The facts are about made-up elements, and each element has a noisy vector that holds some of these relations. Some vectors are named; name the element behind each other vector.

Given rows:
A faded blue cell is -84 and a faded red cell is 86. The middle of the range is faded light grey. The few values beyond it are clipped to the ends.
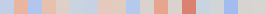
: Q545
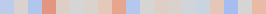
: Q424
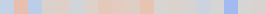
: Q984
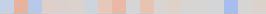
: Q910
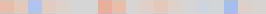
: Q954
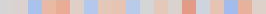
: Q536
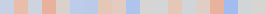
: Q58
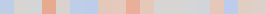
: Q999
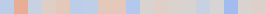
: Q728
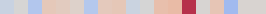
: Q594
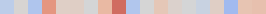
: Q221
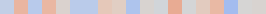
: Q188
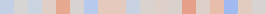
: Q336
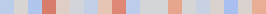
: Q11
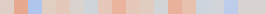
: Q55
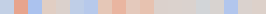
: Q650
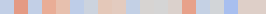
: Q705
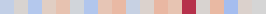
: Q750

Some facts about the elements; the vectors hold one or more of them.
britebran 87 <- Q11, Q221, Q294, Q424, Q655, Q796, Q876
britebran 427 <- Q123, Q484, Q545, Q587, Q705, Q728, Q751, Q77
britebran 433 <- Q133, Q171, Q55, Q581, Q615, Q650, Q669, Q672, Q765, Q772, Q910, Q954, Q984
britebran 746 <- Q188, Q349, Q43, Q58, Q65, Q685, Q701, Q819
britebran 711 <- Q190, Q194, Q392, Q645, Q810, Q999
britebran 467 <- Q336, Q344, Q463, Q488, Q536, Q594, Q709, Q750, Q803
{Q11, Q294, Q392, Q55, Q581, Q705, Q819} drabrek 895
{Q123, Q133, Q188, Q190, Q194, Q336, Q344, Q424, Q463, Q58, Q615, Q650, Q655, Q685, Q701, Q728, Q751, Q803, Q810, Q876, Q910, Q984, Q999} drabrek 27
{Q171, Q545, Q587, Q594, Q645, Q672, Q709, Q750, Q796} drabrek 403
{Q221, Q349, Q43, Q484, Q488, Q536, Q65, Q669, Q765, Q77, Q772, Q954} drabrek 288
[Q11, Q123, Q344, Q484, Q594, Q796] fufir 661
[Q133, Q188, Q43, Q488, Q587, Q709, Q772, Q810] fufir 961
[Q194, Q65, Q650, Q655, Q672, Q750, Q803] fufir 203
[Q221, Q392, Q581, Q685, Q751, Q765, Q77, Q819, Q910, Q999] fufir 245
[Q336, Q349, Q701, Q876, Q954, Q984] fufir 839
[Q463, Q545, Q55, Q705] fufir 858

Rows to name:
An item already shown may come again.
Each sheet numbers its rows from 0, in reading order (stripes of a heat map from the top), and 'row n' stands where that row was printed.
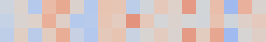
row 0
Q536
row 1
Q194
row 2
Q803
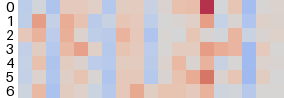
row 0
Q594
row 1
Q705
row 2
Q65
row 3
Q463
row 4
Q587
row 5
Q709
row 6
Q672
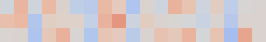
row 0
Q819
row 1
Q765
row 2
Q488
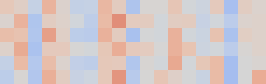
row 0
Q349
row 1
Q581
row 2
Q43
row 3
Q55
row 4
Q188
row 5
Q655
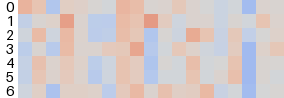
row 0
Q954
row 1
Q392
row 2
Q819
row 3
Q876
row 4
Q701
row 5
Q701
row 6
Q171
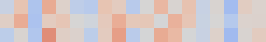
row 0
Q484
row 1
Q55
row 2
Q796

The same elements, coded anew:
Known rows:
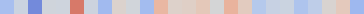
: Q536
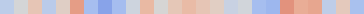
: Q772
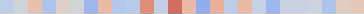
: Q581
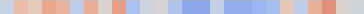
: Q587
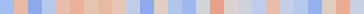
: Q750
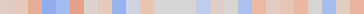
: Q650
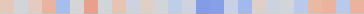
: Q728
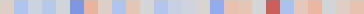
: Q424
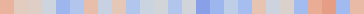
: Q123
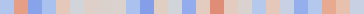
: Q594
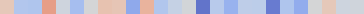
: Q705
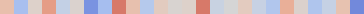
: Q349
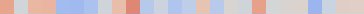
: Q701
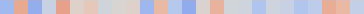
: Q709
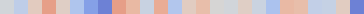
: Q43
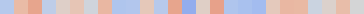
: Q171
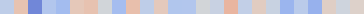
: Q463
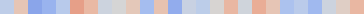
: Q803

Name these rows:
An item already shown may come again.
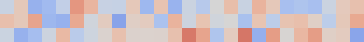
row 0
Q803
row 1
Q984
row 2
Q221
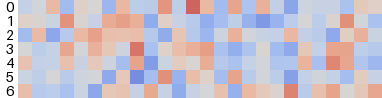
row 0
Q581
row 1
Q545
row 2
Q750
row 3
Q77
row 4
Q484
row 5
Q55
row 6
Q876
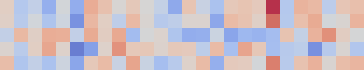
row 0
Q655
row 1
Q424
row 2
Q587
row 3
Q819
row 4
Q876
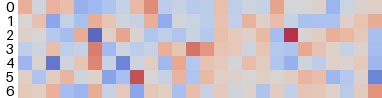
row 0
Q701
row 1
Q336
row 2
Q796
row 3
Q765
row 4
Q488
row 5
Q65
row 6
Q984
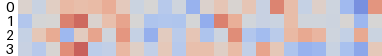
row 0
Q194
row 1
Q645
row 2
Q672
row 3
Q392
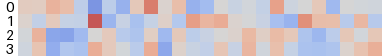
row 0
Q188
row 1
Q954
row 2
Q344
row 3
Q336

